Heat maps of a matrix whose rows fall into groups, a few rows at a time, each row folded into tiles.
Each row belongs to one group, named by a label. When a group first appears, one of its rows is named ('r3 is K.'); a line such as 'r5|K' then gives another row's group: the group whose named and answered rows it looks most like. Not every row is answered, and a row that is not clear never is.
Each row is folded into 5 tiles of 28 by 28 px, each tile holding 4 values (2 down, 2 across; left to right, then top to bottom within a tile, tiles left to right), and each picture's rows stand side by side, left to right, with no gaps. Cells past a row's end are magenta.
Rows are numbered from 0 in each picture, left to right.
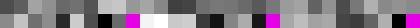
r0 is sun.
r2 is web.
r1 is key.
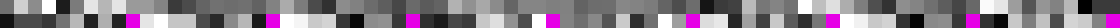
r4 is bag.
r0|web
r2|key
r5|sun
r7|bag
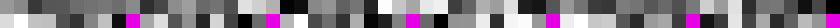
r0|key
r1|sun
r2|sun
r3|bag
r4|key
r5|bag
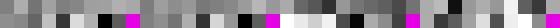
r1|sun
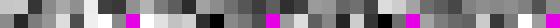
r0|bag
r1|key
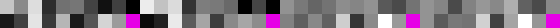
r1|bag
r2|bag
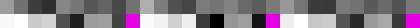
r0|key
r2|key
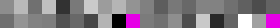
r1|bag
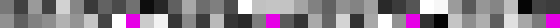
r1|sun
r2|bag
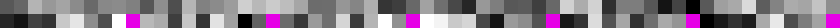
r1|sun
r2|bag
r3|key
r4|bag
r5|web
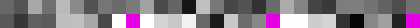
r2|key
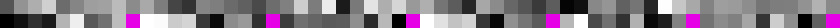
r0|web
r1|key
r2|web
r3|key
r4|sun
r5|sun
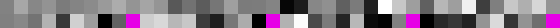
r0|sun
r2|sun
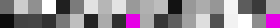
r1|bag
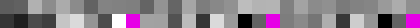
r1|sun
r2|sun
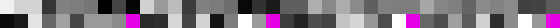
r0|bag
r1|bag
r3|bag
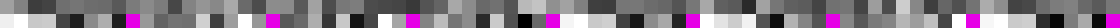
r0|key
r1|bag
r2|bag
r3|sun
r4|key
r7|key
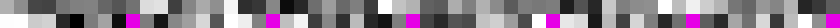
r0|key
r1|bag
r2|sun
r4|sun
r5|bag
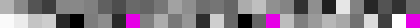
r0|key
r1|sun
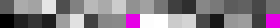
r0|web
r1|key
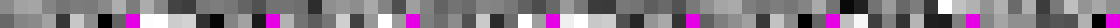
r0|sun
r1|key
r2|bag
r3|bag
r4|key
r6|sun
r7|web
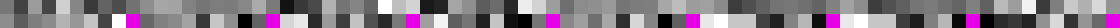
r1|sun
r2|sun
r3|sun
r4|sun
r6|key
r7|web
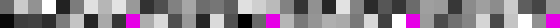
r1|sun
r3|bag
